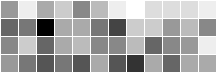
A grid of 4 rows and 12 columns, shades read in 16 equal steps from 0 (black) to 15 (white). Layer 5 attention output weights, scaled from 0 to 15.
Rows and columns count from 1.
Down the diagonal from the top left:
9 7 6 7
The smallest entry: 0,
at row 2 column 3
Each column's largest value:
9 14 10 12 11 11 14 15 13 13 13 14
